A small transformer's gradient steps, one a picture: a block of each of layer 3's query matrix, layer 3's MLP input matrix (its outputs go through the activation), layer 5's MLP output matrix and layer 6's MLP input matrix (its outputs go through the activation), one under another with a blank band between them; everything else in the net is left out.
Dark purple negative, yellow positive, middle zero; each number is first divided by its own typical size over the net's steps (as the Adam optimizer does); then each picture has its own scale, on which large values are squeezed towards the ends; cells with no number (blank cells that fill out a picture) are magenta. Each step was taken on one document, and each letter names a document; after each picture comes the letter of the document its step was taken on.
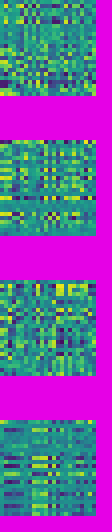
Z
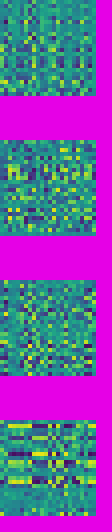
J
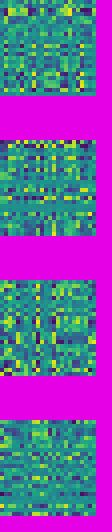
Z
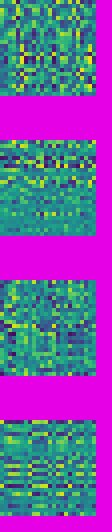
Z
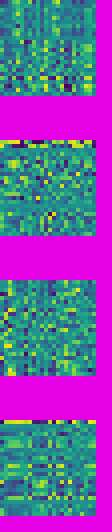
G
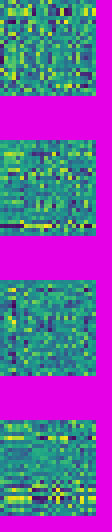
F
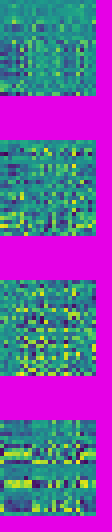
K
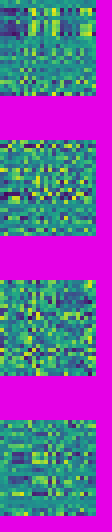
J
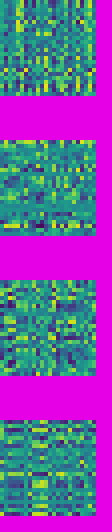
Z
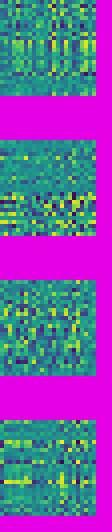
K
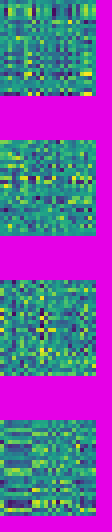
F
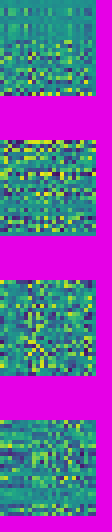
J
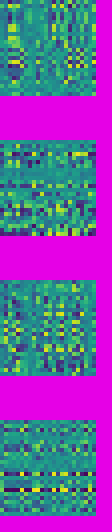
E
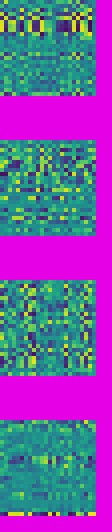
J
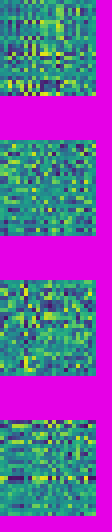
J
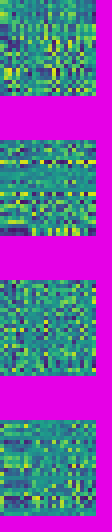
E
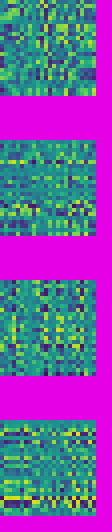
E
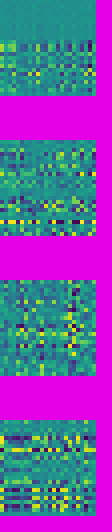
K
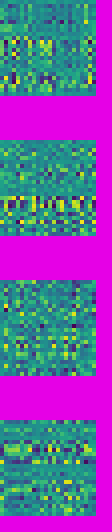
K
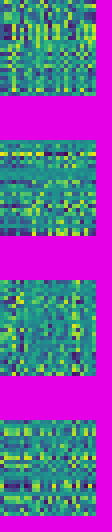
E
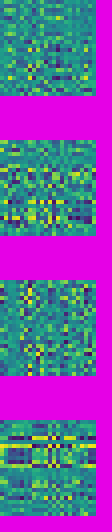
J
